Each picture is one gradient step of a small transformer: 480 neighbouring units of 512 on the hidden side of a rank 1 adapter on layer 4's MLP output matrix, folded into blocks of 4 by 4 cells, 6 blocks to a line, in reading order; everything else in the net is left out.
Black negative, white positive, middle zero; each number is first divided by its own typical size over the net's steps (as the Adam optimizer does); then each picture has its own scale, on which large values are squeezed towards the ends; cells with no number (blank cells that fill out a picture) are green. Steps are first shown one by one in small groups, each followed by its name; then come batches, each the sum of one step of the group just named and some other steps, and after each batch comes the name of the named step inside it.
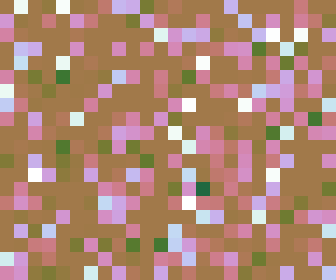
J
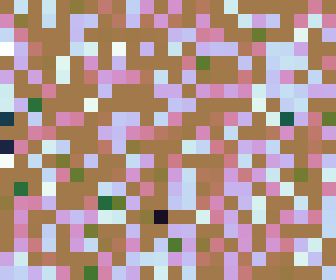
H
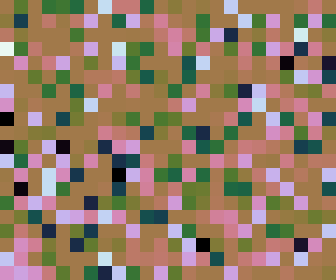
H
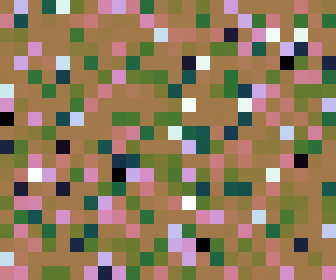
J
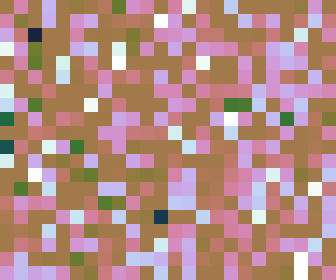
H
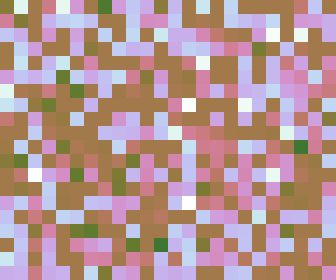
J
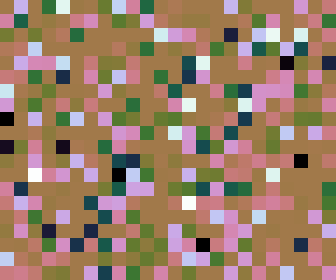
J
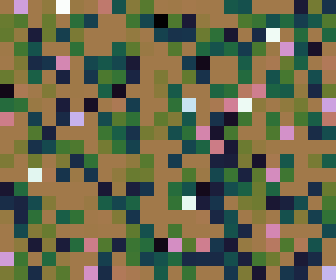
J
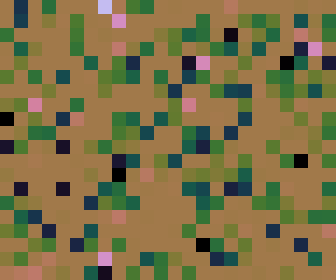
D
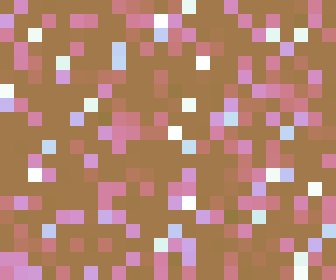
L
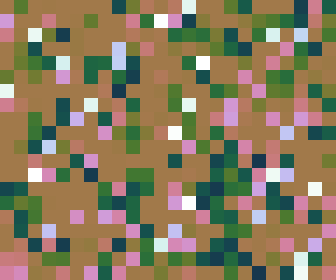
L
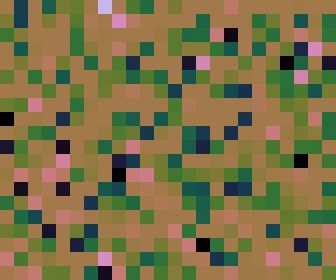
D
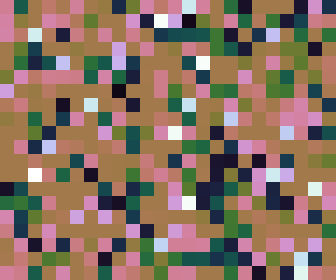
L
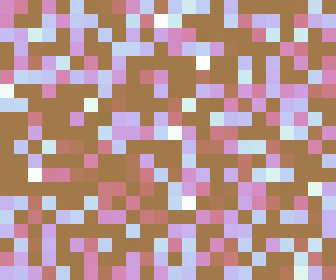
L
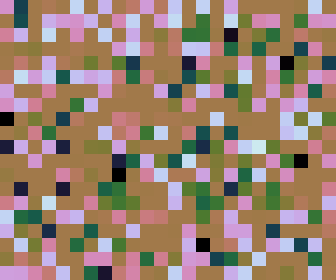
D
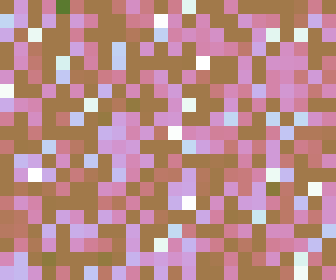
L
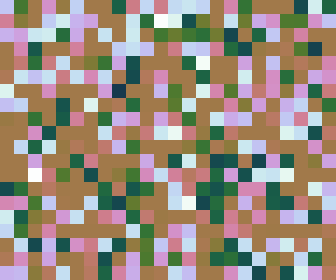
L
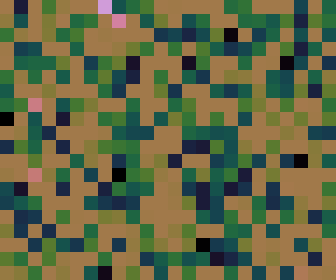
D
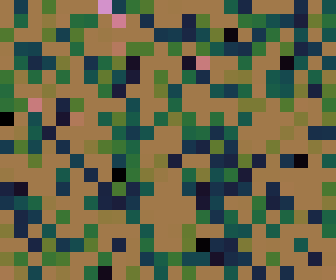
D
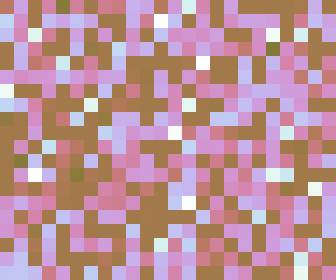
L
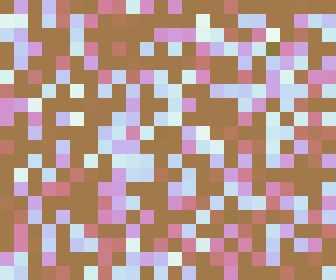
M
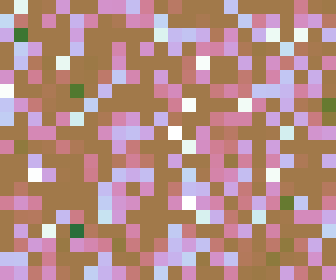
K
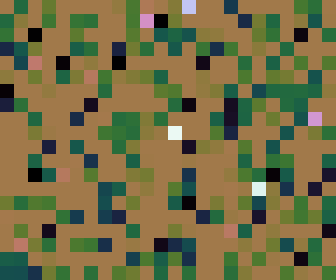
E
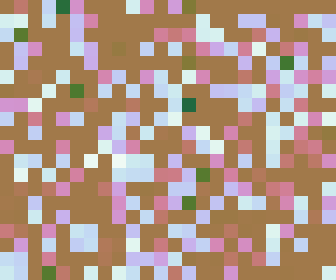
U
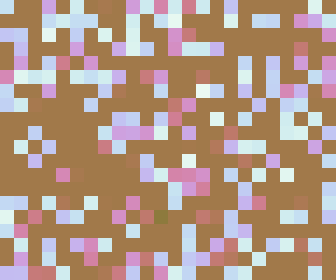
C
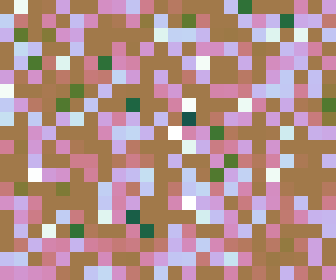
K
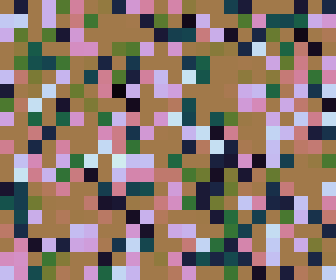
U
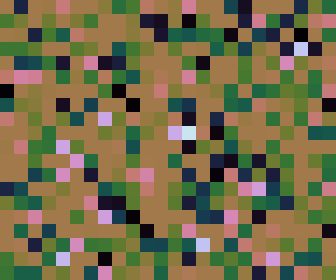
E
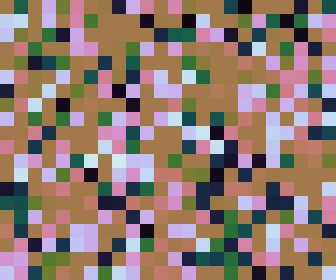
U
